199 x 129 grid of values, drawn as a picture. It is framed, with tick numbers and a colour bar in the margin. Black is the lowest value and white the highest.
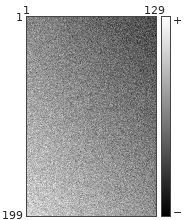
Mirror symmetry: none. Odd rows or columns: none. Slope: up to the bottom left. Stripes: none. Ninth with the highest average: bottom left. Ninth with the lowest average: top right.
